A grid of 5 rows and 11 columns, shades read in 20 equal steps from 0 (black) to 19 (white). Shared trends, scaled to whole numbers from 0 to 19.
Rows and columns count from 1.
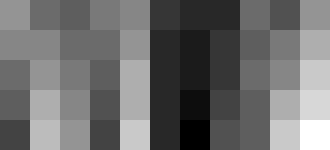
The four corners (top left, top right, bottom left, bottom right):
11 11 5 19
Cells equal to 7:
6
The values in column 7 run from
0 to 3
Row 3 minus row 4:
1 -2 -1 1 0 0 1 -1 1 -3 -1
